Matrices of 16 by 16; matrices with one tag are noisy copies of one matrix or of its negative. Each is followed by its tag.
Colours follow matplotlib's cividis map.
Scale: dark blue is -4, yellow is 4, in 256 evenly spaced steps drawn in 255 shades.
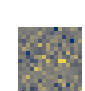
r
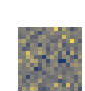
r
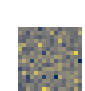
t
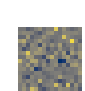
r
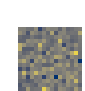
t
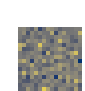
t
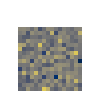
t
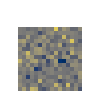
r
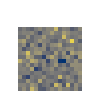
r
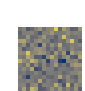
r
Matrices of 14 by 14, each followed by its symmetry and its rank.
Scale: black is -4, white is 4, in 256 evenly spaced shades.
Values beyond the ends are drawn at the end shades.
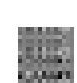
neither, rank two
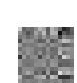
neither, rank two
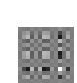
symmetric, rank one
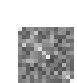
symmetric, full rank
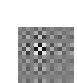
symmetric, rank one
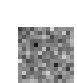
symmetric, full rank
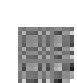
symmetric, rank one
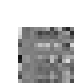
neither, rank two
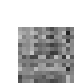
neither, rank three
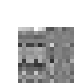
neither, rank two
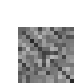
symmetric, full rank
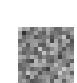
symmetric, full rank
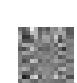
neither, rank three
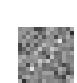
symmetric, full rank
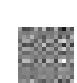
neither, rank two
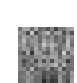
neither, rank three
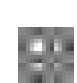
symmetric, rank one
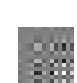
symmetric, rank one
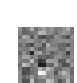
neither, rank three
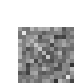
symmetric, full rank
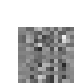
neither, rank three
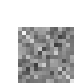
symmetric, full rank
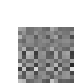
neither, rank two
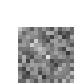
symmetric, full rank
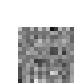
neither, rank three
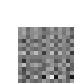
neither, rank two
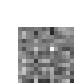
neither, rank three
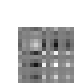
symmetric, rank one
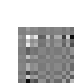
symmetric, rank one
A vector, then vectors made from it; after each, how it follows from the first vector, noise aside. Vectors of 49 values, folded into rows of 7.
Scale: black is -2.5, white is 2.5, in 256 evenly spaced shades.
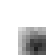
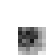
reversed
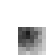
reversed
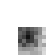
reversed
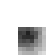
reversed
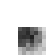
reversed
